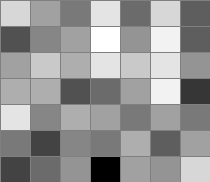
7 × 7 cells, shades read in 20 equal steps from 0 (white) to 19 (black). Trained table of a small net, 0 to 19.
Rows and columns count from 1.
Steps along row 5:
up down up up down up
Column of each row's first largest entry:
7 1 7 7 5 2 4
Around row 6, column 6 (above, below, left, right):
7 8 6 7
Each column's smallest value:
2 4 6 0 4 1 3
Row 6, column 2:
14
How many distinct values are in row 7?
6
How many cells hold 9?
3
